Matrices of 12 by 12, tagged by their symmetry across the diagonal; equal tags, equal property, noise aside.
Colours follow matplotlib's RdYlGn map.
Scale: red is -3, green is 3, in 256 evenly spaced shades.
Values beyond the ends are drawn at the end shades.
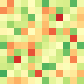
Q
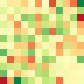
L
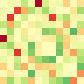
Q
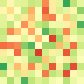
Q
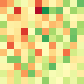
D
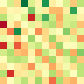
L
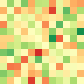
L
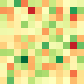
D
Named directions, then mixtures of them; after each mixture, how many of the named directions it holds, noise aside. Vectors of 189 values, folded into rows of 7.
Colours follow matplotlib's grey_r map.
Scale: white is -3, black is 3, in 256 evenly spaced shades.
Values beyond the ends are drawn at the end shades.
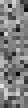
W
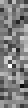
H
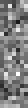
two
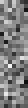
two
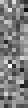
two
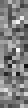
two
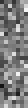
one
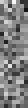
two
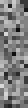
one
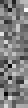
two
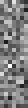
two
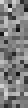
one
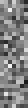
two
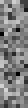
one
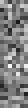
two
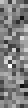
one
